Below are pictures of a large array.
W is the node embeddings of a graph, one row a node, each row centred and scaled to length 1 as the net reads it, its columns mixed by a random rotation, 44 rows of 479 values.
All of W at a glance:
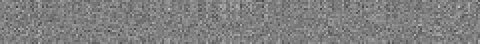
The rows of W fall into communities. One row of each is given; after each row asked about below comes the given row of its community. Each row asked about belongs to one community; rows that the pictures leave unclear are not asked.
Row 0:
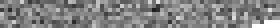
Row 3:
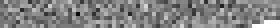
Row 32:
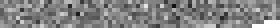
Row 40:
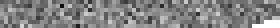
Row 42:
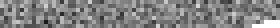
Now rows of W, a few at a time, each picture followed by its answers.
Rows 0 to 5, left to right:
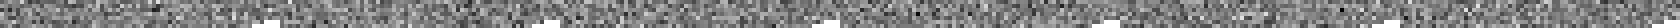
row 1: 42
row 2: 42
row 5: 42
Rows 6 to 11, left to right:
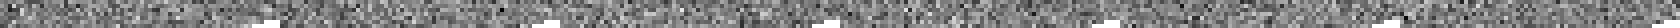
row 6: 0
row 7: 0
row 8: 40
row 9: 40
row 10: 0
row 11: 42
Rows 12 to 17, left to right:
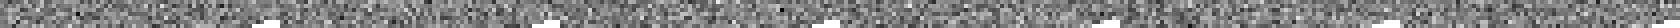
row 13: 32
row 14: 0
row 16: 0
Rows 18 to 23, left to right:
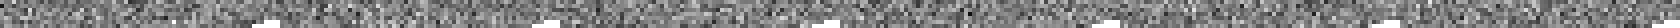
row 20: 0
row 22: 3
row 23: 32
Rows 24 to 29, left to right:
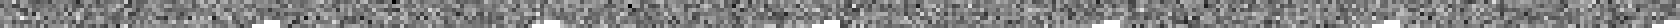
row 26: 32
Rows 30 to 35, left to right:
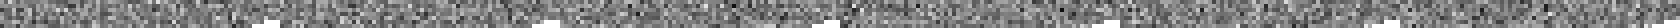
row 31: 42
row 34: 42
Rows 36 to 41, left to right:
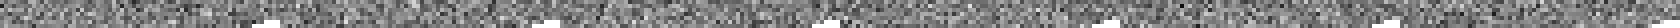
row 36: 40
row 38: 40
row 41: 3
